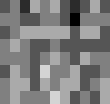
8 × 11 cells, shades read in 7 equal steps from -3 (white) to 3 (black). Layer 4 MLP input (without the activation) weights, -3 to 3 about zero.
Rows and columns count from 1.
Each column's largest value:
1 0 2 1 1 0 1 3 1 1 1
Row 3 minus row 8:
1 1 -1 -1 -1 1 0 0 -1 -2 2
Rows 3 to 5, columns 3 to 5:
-1 -1 -1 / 0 1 1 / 0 1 0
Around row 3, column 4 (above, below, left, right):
1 1 -1 -1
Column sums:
3 -4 1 3 -3 -5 0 7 2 1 1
